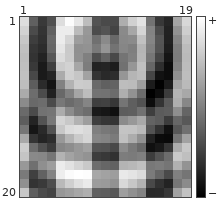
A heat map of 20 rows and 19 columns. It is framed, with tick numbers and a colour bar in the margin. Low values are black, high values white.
Slope: none. Ninth with the highest average: bottom middle. Average level on the scale: 50%. Ninth with the lowest average: middle right. Rings: centred on the top middle. Stripes: upright, repeating 3 times.
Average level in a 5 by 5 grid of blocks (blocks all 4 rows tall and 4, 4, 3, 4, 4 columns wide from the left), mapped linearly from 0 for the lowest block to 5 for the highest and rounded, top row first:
15132 | 14031 | 13011 | 14121 | 25232
